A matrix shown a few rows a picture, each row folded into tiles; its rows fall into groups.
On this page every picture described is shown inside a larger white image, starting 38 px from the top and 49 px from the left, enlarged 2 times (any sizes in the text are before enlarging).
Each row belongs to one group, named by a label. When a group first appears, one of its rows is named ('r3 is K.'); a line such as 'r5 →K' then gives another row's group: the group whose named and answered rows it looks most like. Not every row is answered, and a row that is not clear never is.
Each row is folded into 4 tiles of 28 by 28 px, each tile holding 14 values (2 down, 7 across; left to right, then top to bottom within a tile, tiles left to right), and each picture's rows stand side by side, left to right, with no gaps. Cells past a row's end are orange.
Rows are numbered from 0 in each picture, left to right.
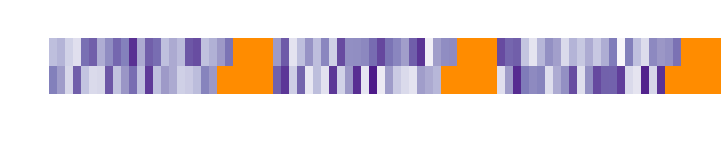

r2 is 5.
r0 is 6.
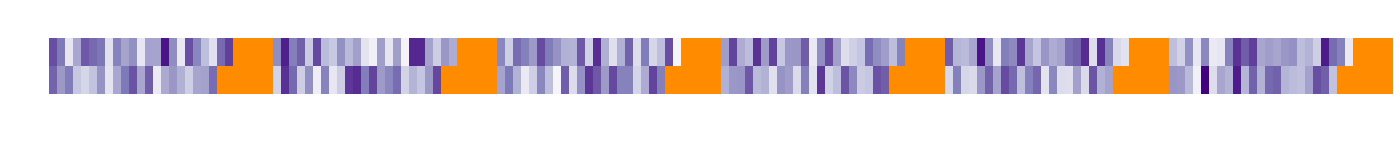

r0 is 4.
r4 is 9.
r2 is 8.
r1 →4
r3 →6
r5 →9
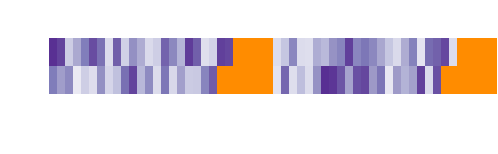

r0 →4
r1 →9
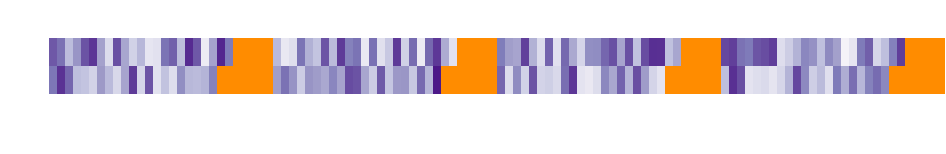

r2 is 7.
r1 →9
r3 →4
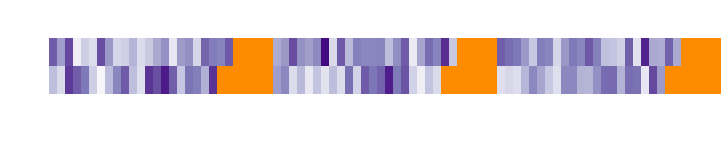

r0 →5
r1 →8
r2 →8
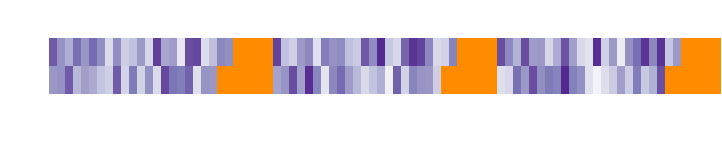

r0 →4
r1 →7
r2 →7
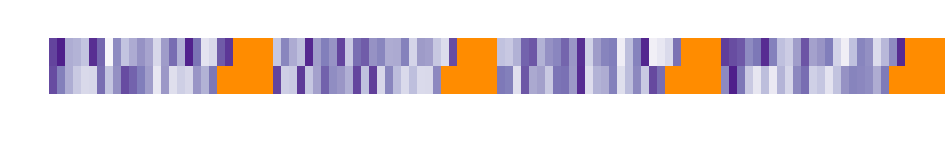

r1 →6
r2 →6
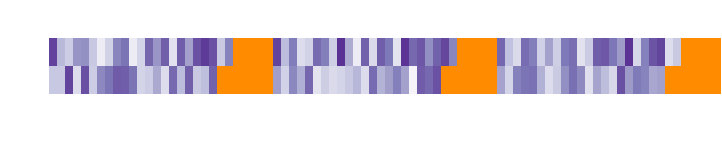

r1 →5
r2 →7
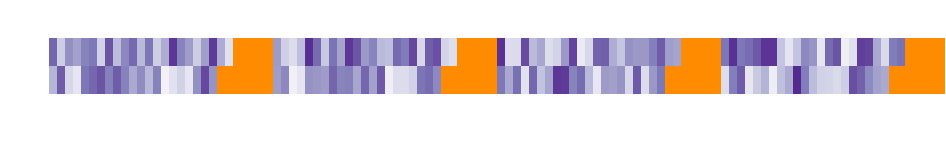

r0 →9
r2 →7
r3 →4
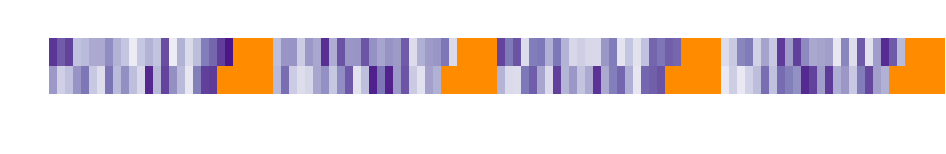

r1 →8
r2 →5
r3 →9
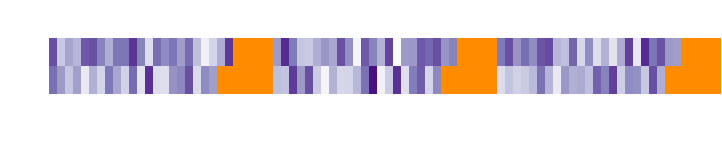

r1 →5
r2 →8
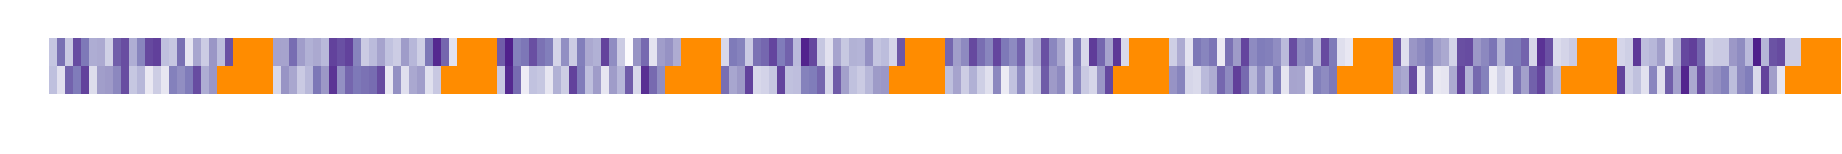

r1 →9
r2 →4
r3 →6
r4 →8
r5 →9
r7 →9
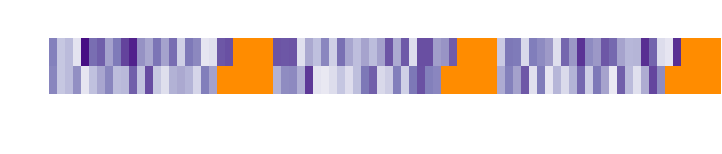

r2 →6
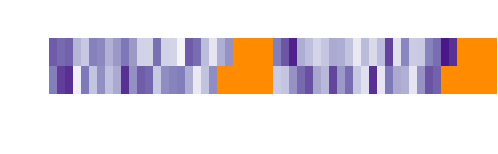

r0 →4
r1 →5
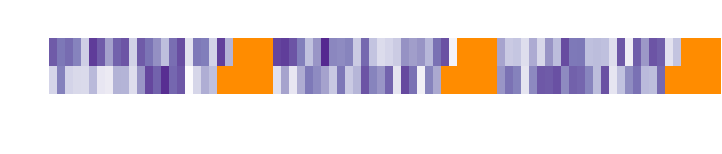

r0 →8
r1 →8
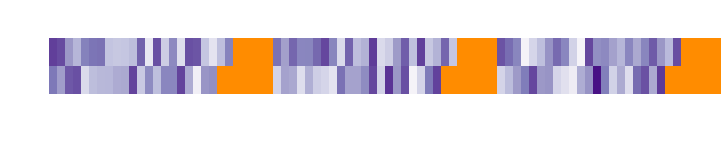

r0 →4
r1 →8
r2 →5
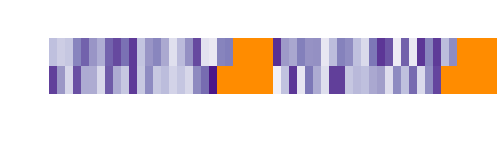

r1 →7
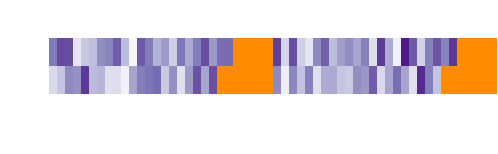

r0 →5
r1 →5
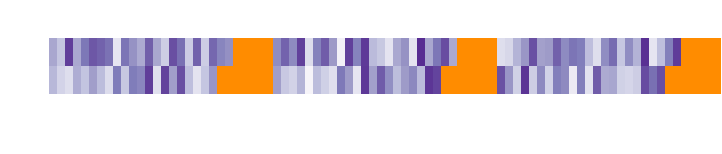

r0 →8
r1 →8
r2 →6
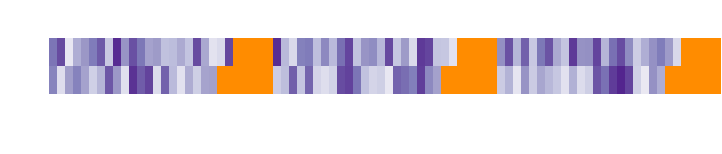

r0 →6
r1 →7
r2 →8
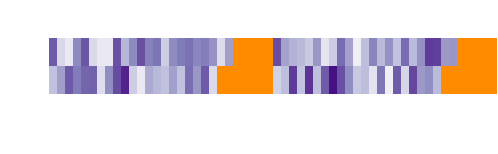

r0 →7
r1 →7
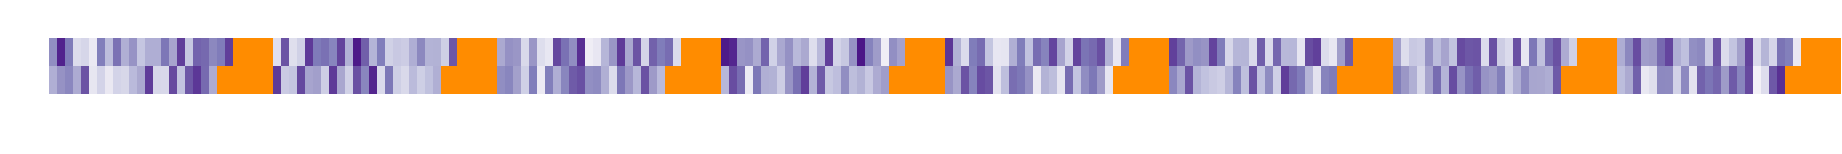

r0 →5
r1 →6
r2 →9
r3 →4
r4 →7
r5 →4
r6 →9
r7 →8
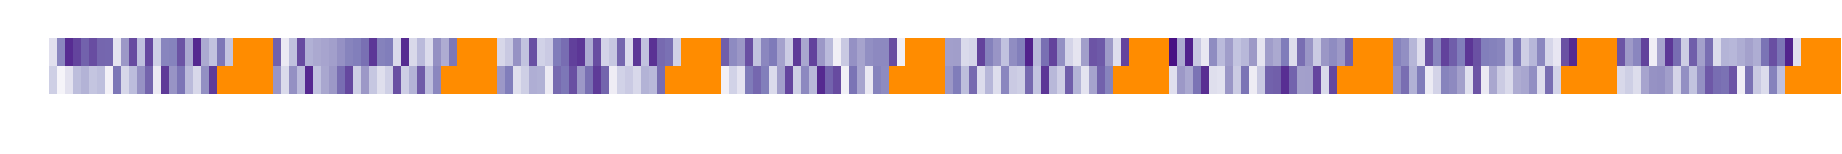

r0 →8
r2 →9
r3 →8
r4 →6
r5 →5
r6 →6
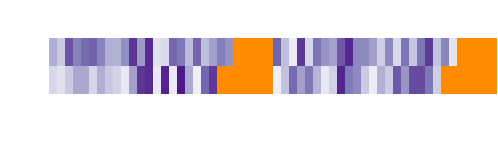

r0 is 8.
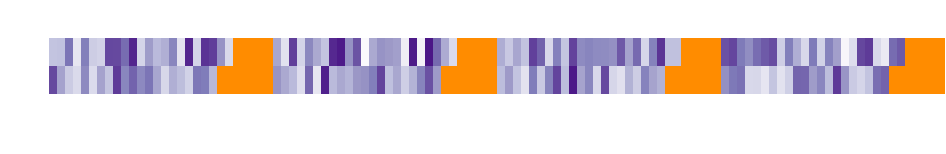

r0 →9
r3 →4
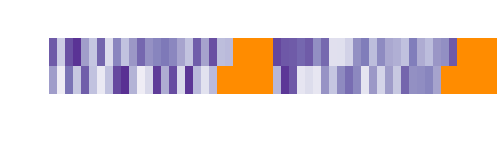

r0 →7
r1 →4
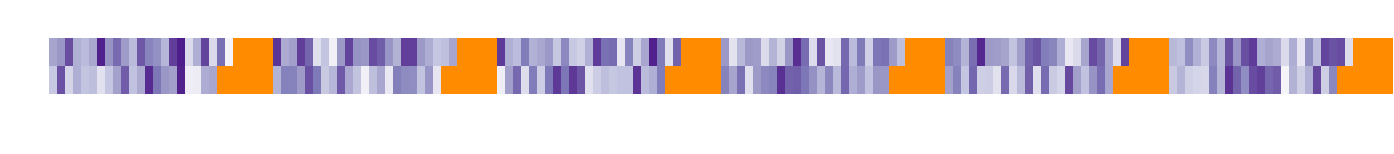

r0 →8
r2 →7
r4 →6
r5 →9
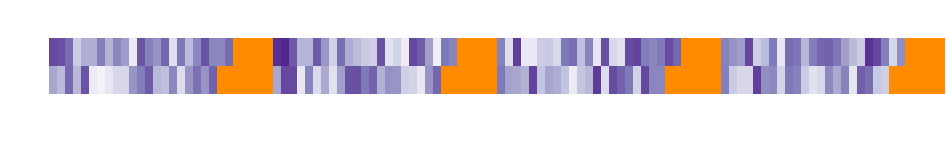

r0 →5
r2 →5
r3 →7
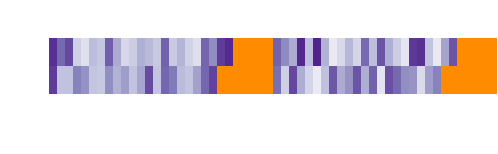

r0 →5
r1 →4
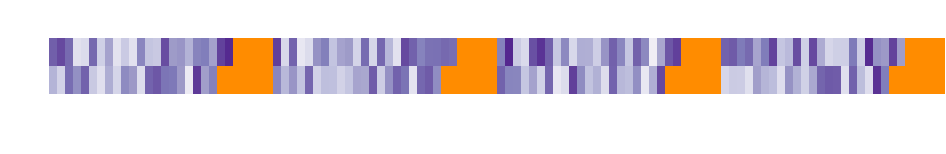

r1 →5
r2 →4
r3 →8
